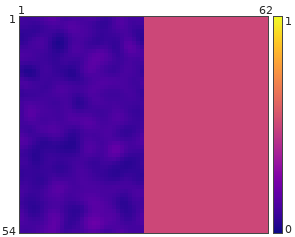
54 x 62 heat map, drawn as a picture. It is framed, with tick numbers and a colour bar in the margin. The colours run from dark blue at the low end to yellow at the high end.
It is made of 1 by 2 panels. Panel 1,1: very low, blotchy, faint in contrast. Panel 1,2: middling, flat.
